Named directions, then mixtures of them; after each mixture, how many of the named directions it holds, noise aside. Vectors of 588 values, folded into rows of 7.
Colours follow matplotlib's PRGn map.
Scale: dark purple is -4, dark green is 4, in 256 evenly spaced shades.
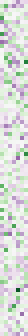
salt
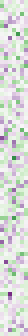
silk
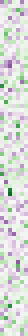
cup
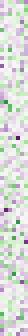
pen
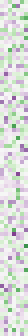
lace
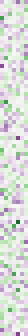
two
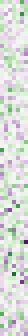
three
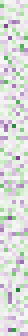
three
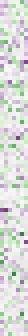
two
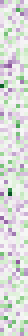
one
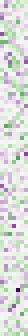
one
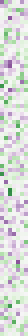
one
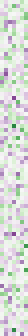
two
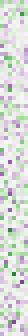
three
